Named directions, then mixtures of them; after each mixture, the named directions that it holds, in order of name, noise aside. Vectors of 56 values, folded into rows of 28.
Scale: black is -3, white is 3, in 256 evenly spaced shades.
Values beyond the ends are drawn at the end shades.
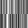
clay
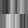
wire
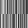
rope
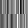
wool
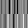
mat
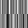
clay, mat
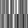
mat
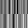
mat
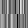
wool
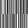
rope, wool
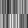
clay, wire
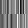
wool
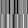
mat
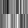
wire, wool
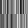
wool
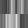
wire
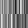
rope, wool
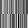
clay, rope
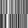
clay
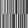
rope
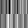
mat, wire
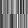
clay, wool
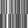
clay, wool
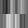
wire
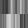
wire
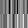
mat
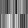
rope, wire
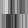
wire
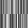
clay, wool
